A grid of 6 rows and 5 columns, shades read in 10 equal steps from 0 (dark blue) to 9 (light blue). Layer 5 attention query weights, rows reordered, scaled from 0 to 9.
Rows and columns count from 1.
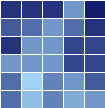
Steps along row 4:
same same down same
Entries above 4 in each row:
1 1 2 3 3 4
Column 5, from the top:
0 1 2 2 3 6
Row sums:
9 18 17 22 27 30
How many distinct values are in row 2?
4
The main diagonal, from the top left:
1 4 6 2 3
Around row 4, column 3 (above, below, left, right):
6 5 6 2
